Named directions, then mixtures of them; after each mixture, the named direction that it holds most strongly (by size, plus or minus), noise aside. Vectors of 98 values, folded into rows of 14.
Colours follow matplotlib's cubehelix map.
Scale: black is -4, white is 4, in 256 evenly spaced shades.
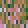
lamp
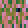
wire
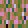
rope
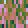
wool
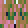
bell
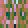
bell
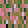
rope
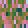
wire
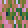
bell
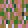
rope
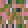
wire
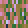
rope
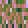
wire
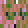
bell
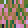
wool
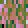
wool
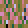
rope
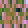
wire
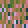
lamp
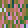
lamp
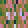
bell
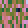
wire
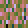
rope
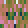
bell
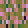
rope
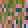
wire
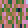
wire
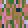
wire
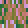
wool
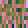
wire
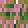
bell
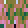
bell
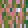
wire
